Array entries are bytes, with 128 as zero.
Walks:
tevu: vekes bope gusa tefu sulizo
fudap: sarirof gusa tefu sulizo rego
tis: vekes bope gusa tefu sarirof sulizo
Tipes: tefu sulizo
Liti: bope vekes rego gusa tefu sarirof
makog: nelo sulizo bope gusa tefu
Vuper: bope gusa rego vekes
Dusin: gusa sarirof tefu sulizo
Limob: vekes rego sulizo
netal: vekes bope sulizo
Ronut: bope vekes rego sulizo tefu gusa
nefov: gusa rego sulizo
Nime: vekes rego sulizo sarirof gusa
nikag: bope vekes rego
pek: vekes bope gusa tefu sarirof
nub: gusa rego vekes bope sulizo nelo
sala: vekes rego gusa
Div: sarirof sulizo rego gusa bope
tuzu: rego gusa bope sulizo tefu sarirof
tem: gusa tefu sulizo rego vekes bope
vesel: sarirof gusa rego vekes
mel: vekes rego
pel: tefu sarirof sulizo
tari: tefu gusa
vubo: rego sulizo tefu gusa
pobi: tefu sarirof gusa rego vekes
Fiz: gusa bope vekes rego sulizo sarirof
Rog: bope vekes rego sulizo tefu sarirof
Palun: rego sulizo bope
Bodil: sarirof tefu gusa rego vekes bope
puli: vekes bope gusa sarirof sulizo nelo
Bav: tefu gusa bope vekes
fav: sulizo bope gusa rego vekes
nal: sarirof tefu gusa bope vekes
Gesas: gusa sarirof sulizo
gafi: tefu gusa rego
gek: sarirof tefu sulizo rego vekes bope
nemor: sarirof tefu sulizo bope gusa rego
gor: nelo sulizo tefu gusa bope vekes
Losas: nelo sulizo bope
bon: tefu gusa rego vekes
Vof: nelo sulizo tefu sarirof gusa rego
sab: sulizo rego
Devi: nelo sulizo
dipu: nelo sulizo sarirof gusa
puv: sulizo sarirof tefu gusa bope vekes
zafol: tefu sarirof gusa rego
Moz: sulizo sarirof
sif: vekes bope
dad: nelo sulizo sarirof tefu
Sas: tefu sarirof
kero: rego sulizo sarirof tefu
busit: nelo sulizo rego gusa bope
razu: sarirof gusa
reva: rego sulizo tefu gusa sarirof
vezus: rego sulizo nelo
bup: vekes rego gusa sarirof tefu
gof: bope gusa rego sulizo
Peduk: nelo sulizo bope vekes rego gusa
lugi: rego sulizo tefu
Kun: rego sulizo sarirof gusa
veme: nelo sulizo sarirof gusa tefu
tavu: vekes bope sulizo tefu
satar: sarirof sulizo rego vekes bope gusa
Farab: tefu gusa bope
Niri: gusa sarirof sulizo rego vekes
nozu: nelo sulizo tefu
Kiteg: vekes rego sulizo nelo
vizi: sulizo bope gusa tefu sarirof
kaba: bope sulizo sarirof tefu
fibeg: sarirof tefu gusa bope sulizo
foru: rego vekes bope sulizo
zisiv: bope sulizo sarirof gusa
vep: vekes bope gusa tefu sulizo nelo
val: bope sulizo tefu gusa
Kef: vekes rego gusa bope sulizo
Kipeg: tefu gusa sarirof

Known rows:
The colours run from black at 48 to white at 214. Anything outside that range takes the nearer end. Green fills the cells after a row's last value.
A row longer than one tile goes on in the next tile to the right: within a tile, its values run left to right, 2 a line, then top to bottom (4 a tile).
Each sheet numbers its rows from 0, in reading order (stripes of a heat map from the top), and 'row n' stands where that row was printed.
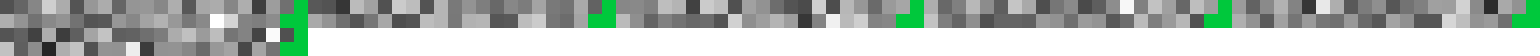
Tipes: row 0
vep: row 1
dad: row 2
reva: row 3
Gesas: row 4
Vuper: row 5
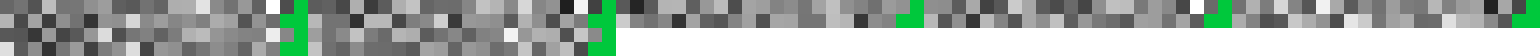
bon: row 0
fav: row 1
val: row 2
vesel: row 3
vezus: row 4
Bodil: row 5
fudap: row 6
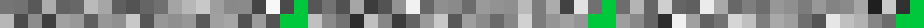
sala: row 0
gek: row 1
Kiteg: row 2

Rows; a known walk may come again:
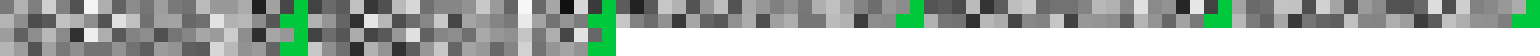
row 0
vezus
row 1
foru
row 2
val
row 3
fav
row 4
veme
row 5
Gesas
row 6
gek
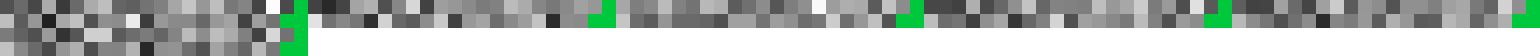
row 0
Vuper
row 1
Farab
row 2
fudap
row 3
tem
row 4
puv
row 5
satar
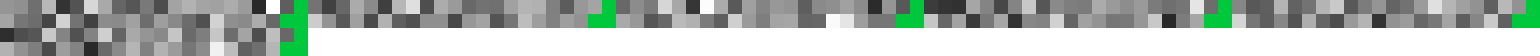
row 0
Niri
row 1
fibeg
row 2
Devi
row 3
Bav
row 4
nemor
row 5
tavu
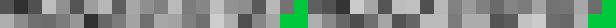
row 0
tevu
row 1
vep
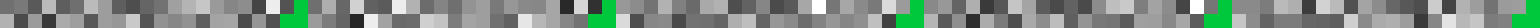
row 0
sala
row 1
Kiteg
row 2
zafol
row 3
vesel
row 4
dad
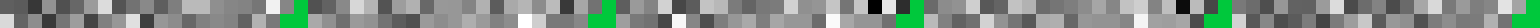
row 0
Bodil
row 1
Tipes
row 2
Limob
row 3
sab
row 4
Liti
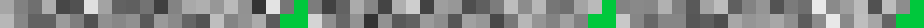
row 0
Nime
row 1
vizi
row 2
kero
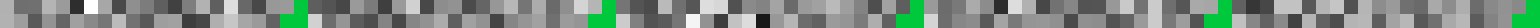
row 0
dipu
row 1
pek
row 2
busit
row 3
razu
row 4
makog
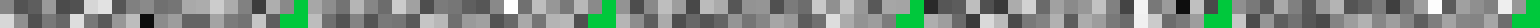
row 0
Div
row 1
Vof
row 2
Dusin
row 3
netal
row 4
bup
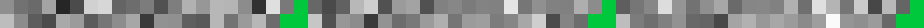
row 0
Fiz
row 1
tari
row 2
lugi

